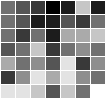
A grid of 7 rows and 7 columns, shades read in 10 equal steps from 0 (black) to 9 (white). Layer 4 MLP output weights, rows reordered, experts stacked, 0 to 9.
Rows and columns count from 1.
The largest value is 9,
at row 7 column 7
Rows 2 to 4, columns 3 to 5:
1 1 3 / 4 1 6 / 7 2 4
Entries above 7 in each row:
0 0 0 0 1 2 3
